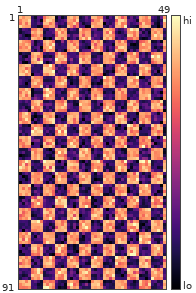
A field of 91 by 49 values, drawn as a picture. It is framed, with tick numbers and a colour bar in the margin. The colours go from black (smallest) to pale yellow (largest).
Odd rows or columns: none. Histogram: two levels. Grain: checkered. Seam: none. Average level on the scale: 50%. Slope: none.
